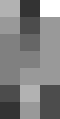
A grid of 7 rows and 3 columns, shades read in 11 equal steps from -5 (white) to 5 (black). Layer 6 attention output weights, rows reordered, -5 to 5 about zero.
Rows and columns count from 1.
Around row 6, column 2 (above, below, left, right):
-1 -1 2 2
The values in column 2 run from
-2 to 3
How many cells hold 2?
4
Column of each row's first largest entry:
2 2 2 1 1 1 1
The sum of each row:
-4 0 0 -1 -2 2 4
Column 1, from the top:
-2 -1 0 0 0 2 3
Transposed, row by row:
-2 -1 0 0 0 2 3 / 3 2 1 0 -1 -2 -1 / -5 -1 -1 -1 -1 2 2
